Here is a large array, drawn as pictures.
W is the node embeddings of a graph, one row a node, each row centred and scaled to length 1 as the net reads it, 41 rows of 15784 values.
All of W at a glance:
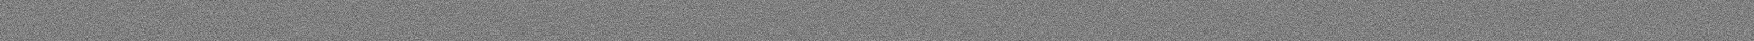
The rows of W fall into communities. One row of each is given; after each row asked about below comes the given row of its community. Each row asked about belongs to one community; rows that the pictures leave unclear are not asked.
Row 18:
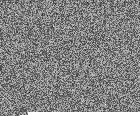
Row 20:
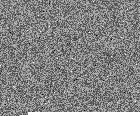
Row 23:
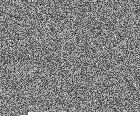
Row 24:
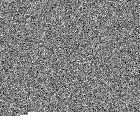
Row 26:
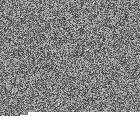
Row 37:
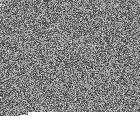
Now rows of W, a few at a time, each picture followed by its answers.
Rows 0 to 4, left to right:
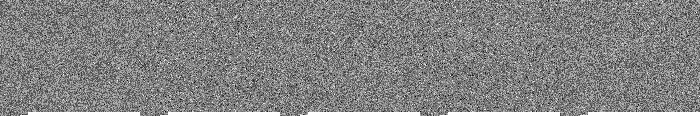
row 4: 37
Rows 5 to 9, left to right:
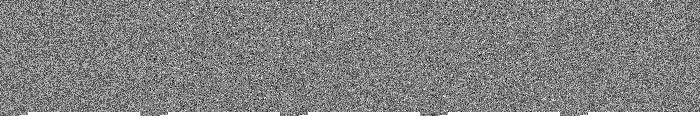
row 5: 18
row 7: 18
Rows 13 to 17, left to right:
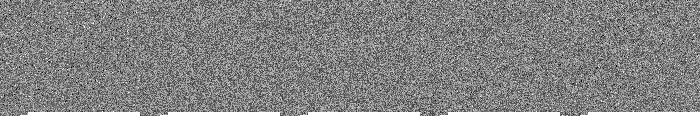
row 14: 24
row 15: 37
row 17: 26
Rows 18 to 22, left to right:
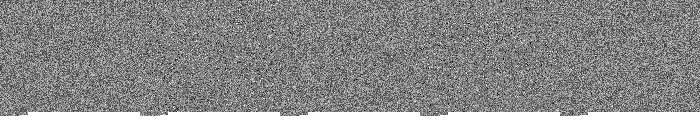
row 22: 18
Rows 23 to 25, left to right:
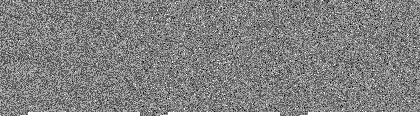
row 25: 37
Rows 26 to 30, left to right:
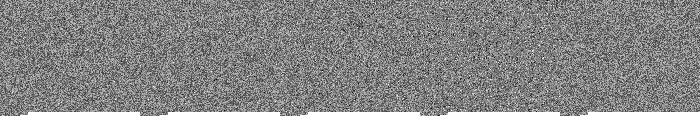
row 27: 20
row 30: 18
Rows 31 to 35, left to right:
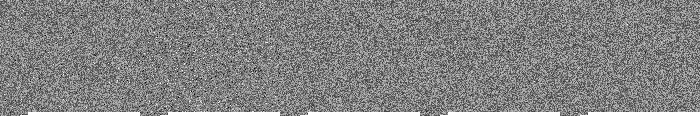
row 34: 26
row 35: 24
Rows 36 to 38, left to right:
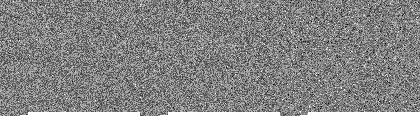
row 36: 23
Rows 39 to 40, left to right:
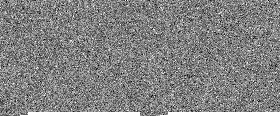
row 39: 26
